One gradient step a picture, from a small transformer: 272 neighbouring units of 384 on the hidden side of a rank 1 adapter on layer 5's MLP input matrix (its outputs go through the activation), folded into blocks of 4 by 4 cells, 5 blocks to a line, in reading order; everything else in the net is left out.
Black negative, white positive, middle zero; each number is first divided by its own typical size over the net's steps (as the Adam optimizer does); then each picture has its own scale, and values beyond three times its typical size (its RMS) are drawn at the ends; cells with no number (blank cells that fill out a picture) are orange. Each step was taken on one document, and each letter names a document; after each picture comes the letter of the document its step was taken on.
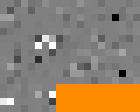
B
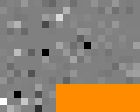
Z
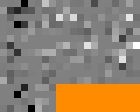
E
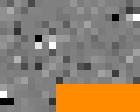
B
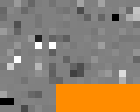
B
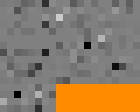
Z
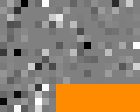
Z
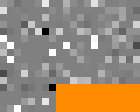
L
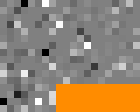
Z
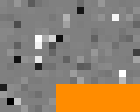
B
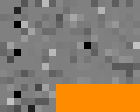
E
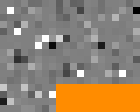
B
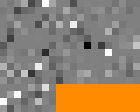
Z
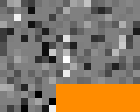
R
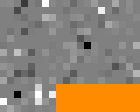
Z
